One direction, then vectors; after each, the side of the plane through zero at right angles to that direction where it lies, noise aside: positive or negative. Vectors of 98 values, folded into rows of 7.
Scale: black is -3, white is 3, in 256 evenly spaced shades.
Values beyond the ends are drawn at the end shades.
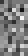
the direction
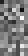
positive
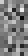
negative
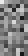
negative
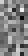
negative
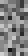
negative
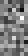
positive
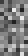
positive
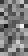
positive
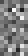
positive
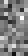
positive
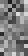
positive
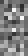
positive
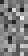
positive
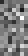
positive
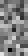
negative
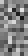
negative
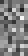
positive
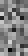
negative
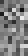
positive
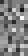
positive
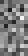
positive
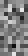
negative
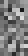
positive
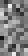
negative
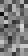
positive
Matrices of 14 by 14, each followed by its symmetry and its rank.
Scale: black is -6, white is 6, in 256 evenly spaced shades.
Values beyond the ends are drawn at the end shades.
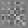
symmetric, rank three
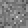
symmetric, full rank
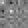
symmetric, rank two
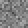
symmetric, full rank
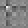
symmetric, rank two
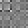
symmetric, rank two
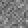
symmetric, full rank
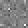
symmetric, rank three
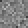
symmetric, full rank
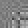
symmetric, rank two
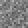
symmetric, full rank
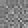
symmetric, rank three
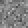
symmetric, full rank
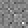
symmetric, rank three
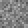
symmetric, full rank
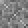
symmetric, full rank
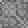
symmetric, rank three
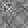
symmetric, rank three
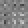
symmetric, rank two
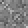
symmetric, full rank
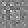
symmetric, rank three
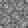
symmetric, full rank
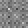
symmetric, rank three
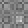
symmetric, rank two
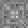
symmetric, rank three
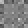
symmetric, rank two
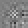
symmetric, rank two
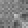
symmetric, rank three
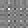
symmetric, rank two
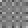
symmetric, rank two
